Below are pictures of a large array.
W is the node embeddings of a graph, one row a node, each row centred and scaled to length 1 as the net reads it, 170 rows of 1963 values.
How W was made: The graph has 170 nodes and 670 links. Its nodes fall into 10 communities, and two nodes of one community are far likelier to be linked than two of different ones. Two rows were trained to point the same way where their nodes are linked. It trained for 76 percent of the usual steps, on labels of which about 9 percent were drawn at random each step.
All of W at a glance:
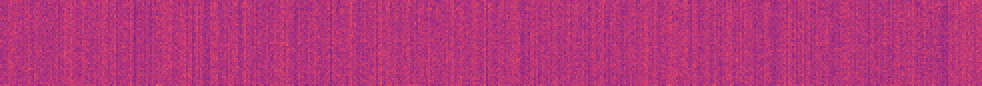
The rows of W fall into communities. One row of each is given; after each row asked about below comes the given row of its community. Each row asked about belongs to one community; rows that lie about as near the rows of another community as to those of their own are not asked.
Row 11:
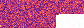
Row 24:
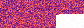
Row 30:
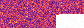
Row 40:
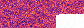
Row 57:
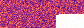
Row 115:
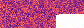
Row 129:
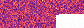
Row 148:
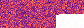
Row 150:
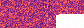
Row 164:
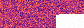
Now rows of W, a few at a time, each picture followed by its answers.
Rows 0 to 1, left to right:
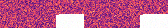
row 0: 115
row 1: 129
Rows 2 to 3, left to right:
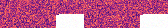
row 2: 11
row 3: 129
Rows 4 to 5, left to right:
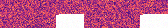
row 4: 11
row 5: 57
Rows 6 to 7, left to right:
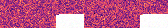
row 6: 11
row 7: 57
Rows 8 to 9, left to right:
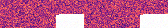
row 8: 40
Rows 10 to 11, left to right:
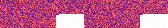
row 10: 11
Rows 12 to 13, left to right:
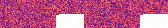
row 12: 11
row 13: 30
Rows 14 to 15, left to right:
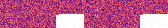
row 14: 148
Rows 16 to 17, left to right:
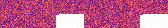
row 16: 148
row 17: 115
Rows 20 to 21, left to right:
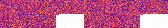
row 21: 164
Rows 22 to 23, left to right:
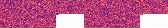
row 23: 40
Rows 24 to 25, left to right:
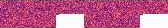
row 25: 129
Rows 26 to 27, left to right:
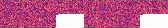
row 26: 150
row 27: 150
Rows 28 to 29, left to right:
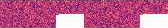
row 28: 129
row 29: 30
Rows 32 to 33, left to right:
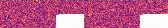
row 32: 129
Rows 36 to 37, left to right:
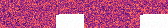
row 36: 24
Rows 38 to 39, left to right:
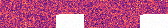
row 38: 150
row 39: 57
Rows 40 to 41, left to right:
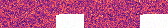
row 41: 150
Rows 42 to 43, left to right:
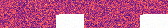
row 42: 148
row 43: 40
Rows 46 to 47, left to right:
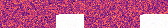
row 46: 129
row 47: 129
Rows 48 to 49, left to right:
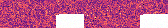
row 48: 24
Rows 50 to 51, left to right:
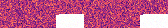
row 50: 115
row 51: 129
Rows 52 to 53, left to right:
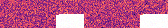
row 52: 150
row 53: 30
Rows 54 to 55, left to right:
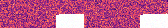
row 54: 57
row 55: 164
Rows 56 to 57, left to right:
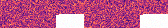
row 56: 129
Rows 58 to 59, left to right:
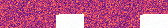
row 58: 115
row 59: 150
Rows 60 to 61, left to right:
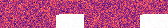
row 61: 150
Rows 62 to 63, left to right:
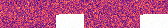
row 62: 150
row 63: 40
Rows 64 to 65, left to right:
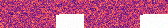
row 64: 11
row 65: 11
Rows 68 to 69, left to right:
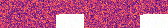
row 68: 115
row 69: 164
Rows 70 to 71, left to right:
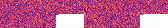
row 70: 150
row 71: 148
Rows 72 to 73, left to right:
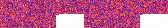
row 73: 11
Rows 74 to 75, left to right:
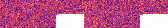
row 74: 30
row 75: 164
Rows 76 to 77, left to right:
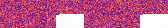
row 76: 150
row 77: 115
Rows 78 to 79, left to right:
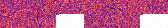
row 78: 24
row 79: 129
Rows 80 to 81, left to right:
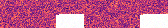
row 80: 11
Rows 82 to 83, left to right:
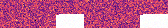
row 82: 150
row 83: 115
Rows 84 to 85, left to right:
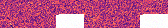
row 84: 40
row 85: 150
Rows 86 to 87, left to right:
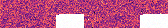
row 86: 164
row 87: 40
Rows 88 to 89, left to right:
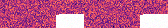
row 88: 40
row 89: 11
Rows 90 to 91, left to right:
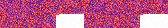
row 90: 30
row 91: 115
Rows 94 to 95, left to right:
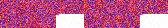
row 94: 148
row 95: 129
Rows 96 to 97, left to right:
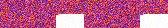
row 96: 150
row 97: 11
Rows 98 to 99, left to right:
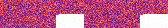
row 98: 129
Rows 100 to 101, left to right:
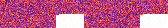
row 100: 115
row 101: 150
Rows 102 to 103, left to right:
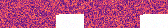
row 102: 30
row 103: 40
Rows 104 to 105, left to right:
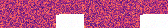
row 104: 11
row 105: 11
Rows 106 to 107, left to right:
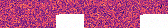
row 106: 40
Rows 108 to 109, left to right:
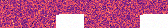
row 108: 30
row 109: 148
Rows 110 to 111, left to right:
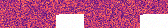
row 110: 30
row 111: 24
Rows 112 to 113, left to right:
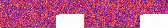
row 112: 129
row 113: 57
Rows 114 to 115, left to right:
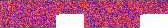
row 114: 164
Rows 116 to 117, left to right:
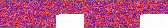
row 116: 24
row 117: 115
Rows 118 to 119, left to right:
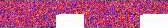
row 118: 40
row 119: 30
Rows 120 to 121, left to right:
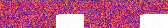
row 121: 30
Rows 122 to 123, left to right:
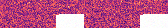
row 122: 115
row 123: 115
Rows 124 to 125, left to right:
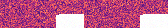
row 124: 40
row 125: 164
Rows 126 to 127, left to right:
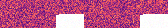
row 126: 129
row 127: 11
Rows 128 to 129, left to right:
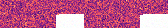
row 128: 115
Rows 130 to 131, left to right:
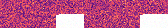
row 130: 150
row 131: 129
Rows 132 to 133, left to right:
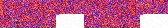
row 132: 129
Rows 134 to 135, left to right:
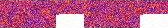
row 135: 115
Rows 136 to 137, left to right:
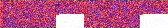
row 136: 164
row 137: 164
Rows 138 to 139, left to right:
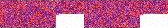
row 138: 30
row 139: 148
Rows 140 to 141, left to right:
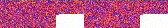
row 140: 11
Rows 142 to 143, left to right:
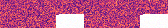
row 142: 115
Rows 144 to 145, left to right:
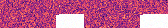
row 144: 115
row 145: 115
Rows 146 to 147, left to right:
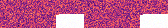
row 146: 11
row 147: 150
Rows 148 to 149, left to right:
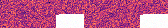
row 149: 164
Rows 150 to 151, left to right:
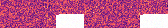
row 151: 150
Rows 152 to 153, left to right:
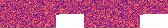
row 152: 24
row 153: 24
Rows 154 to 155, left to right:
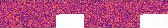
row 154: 148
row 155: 30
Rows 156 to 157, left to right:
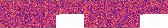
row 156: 24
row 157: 30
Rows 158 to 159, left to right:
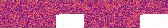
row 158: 11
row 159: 57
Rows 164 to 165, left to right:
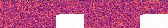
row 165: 40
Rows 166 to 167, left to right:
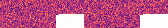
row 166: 164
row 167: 24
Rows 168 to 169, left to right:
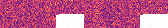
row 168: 129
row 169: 148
